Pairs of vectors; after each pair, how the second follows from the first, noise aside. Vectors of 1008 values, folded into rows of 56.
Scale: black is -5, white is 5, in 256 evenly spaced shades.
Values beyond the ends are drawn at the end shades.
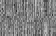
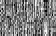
scaled up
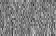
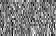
scaled up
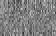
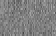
shrunk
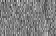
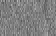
shrunk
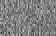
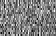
scaled up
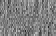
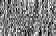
scaled up
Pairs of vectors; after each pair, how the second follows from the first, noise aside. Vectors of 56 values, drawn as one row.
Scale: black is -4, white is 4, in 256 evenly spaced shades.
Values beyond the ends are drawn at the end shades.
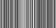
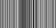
negated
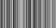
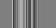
partly zeroed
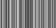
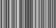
copied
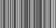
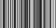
scaled up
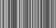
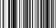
scaled up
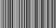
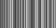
negated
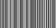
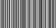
reversed
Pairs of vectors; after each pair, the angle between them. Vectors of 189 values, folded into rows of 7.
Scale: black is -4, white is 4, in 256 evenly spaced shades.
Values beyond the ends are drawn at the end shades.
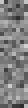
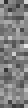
nearly parallel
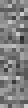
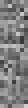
nearly parallel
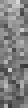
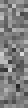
partly aligned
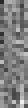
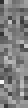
partly aligned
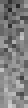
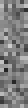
orthogonal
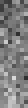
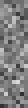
orthogonal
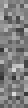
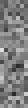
nearly opposite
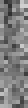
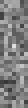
partly opposed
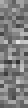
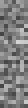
nearly parallel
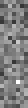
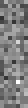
nearly parallel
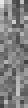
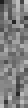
nearly opposite
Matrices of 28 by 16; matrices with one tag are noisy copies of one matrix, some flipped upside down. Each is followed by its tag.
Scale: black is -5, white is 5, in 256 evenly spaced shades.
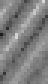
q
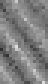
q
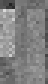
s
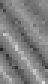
q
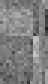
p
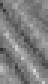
q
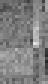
p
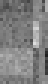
p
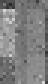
s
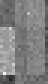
s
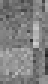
p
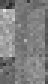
s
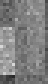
s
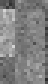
s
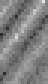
q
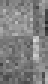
p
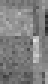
p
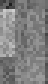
s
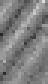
q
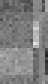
p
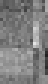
p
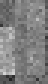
s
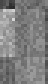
s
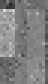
s
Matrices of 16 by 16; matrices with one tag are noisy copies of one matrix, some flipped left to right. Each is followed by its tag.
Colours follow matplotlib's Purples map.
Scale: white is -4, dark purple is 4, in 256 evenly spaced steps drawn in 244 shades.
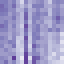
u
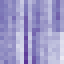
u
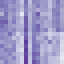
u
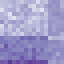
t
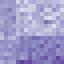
t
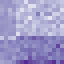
t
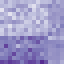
t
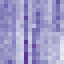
u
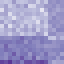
t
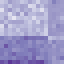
t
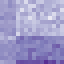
t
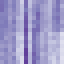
u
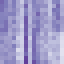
u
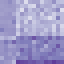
t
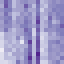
u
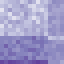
t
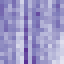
u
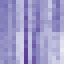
u
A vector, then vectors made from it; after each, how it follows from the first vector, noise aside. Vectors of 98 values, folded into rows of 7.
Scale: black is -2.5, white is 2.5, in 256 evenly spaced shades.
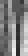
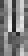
wrapped around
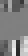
partly zeroed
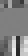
partly zeroed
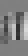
partly zeroed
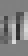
partly zeroed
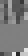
partly zeroed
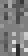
partly zeroed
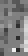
partly zeroed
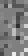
partly zeroed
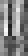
wrapped around
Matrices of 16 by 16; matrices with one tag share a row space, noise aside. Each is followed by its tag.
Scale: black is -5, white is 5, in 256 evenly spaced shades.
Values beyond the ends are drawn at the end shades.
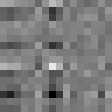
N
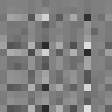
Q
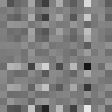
Q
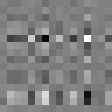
Q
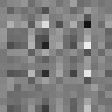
Q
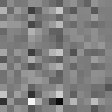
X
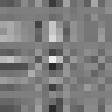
N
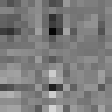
N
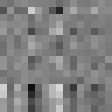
X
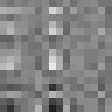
N
